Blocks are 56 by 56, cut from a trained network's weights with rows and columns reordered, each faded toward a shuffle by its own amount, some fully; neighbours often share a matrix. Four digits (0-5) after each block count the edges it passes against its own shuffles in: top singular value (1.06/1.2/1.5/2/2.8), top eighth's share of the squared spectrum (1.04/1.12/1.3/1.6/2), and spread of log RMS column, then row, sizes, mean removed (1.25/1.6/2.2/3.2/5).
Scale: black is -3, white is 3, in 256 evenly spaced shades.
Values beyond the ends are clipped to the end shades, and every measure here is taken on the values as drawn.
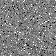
0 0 0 0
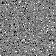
0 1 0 0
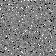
0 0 0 0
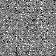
2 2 2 0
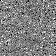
0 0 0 0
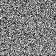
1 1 0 0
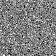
1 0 0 0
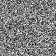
2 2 0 0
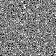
0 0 0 0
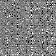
3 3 3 0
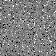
0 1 1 0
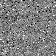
0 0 0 0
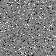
0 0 0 0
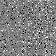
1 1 1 0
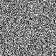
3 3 1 0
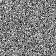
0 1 0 0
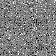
1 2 1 0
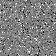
0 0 0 0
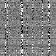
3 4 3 0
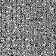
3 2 0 1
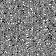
1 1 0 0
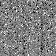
1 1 0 0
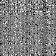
3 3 0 2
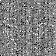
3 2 0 2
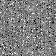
1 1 0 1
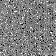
0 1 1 0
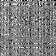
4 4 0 3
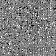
1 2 0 1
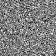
3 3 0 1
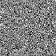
3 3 1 0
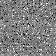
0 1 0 0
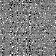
2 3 2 0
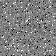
1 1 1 0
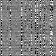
3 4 4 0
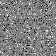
1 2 1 0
